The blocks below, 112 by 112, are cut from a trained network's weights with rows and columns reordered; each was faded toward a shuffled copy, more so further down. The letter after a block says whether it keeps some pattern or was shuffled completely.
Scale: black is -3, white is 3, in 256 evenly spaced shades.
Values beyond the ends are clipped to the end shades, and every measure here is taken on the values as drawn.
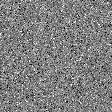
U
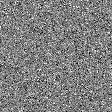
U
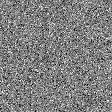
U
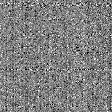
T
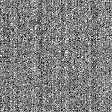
T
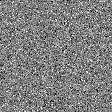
U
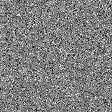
U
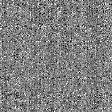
T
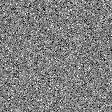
U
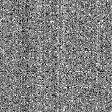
T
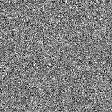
T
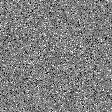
U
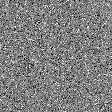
U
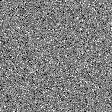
U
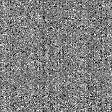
T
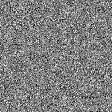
T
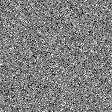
U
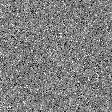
U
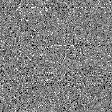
T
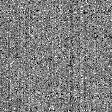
T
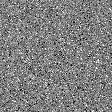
U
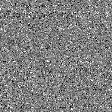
T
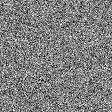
U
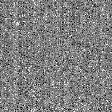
T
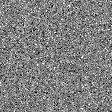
U
